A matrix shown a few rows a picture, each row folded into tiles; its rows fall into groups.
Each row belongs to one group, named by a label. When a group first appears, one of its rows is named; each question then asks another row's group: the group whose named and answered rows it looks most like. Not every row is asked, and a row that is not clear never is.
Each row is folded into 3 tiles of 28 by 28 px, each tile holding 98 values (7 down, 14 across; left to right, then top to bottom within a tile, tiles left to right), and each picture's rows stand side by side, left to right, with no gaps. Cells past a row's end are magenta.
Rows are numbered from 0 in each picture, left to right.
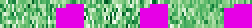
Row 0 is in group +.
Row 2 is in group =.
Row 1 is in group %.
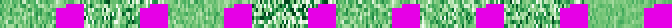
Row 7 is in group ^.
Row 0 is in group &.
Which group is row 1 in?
%
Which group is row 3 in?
+
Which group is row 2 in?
&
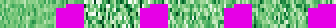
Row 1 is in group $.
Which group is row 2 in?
&
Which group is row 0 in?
^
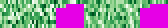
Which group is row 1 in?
&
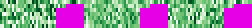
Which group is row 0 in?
+
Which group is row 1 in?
%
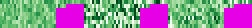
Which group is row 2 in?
%
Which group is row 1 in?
+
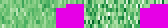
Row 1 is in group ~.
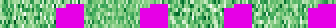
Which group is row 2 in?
&
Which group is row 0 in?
~
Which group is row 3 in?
+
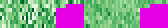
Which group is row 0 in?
%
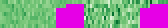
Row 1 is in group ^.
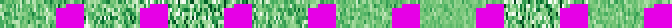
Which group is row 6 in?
$
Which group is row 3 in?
$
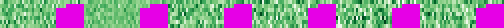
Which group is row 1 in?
~
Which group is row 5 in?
&
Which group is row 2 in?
+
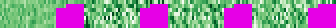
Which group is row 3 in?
%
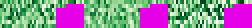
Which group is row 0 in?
+
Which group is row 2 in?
+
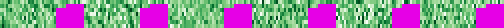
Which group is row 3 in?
$
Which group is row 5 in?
~
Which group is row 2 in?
=
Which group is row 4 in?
%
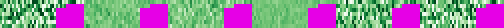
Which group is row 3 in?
^
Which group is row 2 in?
=
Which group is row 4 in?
$
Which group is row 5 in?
+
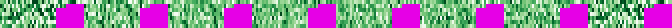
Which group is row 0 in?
+
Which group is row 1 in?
$
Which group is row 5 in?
%
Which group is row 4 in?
~
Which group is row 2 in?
$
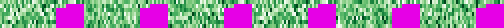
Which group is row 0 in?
=
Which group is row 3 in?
=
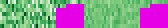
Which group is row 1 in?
^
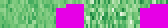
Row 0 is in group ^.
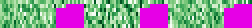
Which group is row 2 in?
%
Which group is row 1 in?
$
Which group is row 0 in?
~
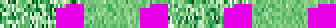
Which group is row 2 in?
%
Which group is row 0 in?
+
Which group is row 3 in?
~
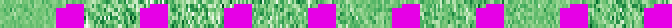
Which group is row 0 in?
~
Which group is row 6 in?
~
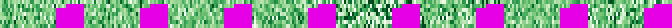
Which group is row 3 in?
%
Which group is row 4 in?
+
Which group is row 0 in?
~
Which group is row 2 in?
=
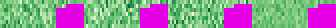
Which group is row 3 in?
~
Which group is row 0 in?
~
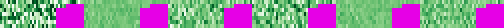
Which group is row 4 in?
=
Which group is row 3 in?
$
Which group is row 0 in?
+
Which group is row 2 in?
=
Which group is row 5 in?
~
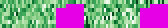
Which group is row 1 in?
^
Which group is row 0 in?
+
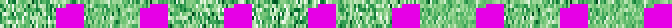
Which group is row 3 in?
%
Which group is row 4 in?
~
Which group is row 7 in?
&
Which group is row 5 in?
&
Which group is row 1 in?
^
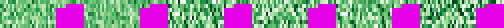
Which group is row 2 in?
$
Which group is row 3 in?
=
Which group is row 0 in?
+
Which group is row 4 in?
$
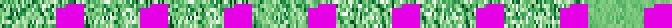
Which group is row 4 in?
$
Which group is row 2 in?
^
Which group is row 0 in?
+
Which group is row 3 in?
^
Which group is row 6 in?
+
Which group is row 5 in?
$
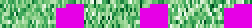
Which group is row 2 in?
=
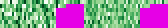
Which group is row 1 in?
~
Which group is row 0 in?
$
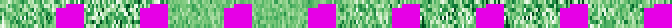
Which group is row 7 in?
=
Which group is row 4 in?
~
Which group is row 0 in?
%
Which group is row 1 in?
=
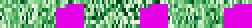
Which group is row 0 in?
%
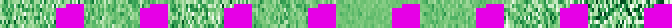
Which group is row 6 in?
%
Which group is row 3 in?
^
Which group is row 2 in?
~
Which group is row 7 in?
+
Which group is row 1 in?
&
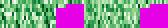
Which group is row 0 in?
$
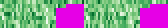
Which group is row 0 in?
&
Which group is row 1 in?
&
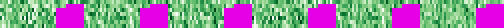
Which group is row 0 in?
%
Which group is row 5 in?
$
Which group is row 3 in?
%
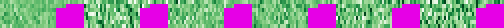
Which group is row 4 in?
^
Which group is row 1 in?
$
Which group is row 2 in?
&
